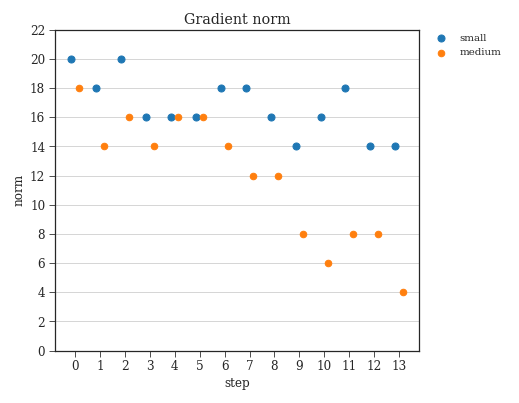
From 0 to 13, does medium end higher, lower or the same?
lower
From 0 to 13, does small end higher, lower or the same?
lower
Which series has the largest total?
small
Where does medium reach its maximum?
0
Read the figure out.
Title: Gradient norm
x-axis: step, ticks 0 1 2 3 4 5 6 7 8 9 10 11 12 13
y-axis: norm, ticks 0 2 4 6 8 10 12 14 16 18 20 22
Legend: small, medium
Values:
small: 20 18 20 16 16 16 18 18 16 14 16 18 14 14
medium: 18 14 16 14 16 16 14 12 12 8 6 8 8 4
